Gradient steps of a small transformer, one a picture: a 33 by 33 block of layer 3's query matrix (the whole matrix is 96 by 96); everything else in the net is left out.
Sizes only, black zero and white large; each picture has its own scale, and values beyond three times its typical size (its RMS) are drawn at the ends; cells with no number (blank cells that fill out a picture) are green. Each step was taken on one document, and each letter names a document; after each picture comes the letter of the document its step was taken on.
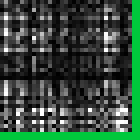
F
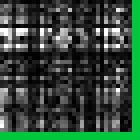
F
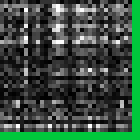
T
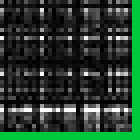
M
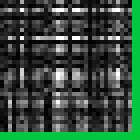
T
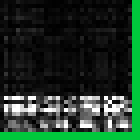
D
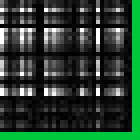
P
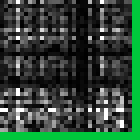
F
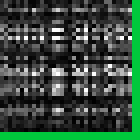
T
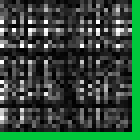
P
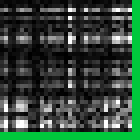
F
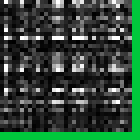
T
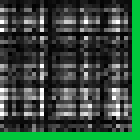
M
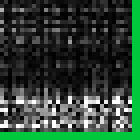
D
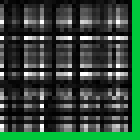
M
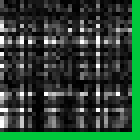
P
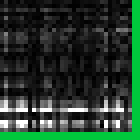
F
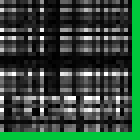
M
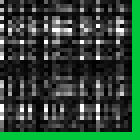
P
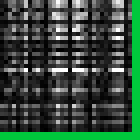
T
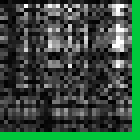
T
